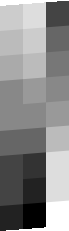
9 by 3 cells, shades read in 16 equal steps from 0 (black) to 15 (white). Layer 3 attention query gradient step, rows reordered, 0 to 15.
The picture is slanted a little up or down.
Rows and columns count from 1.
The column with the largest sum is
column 3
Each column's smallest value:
2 0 4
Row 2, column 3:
6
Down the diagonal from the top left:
12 12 7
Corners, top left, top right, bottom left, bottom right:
12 4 2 15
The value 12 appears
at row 1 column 1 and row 2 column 2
